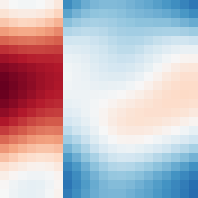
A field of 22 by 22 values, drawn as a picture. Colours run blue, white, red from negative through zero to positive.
There are no lone odd cells. No regular stripes run through it. The ninth with the highest average is the middle left. The left part is higher, up to a seam about 30% of the way across.
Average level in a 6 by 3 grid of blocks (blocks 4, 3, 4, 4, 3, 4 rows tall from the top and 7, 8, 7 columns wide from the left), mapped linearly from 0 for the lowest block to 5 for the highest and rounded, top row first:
3 1 0 | 4 1 1 | 5 2 2 | 4 2 2 | 3 1 1 | 2 0 0
